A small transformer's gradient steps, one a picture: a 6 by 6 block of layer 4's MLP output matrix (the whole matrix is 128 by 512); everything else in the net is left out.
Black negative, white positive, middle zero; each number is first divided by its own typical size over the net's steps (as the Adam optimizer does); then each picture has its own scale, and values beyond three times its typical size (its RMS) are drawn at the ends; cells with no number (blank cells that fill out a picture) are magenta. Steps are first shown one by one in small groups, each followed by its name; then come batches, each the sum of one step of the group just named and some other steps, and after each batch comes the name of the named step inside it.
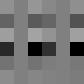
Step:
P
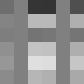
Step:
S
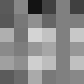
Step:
S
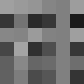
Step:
P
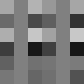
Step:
P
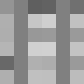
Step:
S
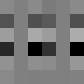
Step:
P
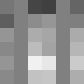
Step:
S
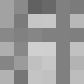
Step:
S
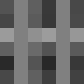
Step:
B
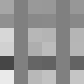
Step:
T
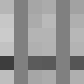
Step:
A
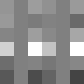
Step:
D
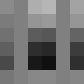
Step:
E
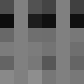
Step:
B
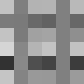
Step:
T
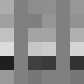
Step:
A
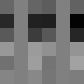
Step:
B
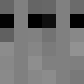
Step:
D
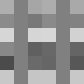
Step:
A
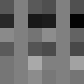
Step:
B
